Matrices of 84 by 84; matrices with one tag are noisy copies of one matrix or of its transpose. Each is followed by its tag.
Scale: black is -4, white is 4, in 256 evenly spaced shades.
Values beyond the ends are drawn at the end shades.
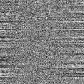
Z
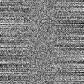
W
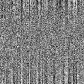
Z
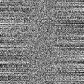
W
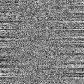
Z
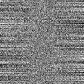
W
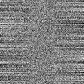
W
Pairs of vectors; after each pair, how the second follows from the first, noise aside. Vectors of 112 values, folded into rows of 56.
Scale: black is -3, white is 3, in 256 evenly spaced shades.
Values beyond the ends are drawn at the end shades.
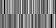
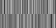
shrunk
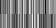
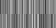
shrunk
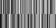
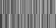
shrunk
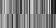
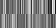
sign-scrambled
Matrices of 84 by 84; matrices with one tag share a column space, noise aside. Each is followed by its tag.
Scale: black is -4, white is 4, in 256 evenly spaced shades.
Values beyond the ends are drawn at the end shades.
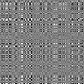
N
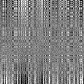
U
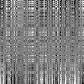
U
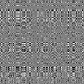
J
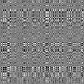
J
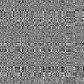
J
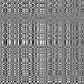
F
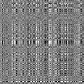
F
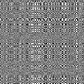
N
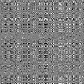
N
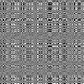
N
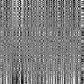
U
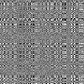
N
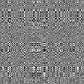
J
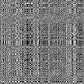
F
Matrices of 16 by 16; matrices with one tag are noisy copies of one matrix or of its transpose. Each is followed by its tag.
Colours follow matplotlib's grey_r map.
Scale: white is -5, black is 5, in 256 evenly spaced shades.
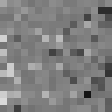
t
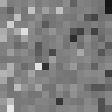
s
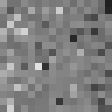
s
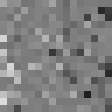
t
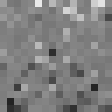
t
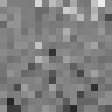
t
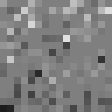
s
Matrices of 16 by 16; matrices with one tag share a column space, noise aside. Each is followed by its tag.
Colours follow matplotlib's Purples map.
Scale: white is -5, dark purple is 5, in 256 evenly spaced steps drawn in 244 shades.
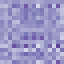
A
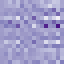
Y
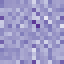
Y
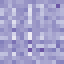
A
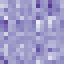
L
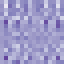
L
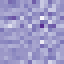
Y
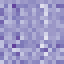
A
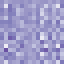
A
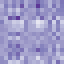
L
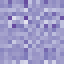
Y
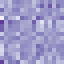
L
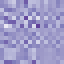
Y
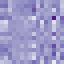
L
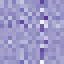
Y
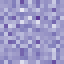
Y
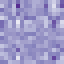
L
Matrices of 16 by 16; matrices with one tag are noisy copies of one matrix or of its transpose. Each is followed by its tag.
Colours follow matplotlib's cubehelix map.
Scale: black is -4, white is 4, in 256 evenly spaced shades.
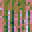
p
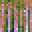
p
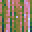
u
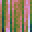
u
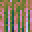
p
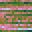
u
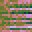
p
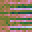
p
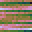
u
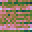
u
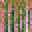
p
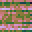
u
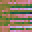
p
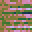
p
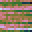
u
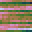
u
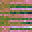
p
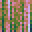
u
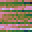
u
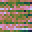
u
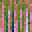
p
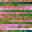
u
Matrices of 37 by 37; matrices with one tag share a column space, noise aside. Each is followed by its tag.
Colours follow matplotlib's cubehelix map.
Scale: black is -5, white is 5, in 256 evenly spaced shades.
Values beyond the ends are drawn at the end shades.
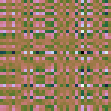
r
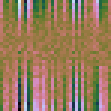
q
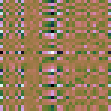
r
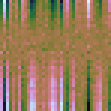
q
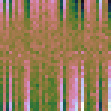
q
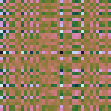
r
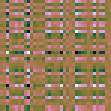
r
